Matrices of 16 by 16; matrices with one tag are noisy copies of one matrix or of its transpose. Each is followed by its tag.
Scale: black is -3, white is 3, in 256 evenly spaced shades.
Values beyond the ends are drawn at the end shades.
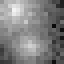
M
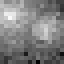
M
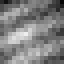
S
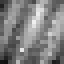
S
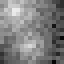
M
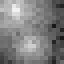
M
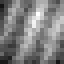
S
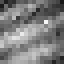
S
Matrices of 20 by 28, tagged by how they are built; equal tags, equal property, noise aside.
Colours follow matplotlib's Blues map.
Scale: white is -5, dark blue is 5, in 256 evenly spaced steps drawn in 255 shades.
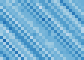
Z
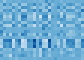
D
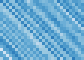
Z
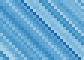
Z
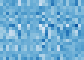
D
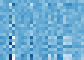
D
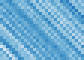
Z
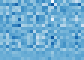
D
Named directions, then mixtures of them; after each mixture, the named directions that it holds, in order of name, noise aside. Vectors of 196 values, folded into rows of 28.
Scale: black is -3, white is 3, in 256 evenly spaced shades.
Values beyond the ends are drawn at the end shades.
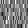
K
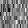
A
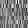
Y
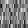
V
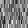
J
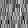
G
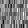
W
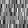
J, V, W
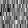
A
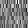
Y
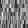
K, V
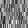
J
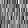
G, J, Y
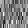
J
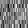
A, W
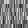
K, V, W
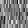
J, Y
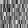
A, J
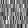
K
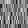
J, K, V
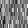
J, V, W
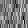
G, V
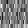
V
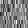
A, K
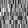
A, J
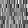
W, Y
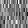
J, Y
